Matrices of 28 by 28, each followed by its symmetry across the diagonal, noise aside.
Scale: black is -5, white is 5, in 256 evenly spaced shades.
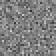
antisymmetric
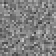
antisymmetric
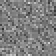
antisymmetric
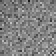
symmetric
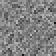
symmetric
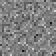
symmetric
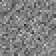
symmetric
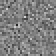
antisymmetric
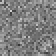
symmetric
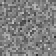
symmetric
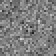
symmetric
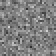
antisymmetric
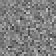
antisymmetric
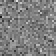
antisymmetric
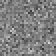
antisymmetric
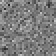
symmetric
